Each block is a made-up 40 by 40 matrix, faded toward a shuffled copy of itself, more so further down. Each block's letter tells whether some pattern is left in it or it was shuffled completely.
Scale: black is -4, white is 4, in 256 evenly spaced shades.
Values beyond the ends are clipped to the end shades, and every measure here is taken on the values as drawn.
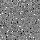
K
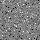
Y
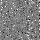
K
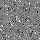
Y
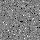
Y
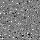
K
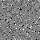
Y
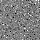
Y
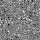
K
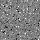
Y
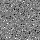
Y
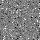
K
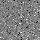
K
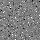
Y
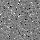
Y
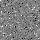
Y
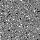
Y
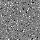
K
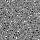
Y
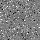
Y
